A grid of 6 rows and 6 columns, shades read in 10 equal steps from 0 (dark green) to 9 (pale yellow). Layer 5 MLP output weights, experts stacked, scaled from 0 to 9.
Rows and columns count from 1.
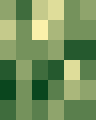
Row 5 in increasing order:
0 0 3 4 5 6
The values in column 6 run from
1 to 5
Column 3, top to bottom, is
7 9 4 2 0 3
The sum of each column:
20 23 25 28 26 21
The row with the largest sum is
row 2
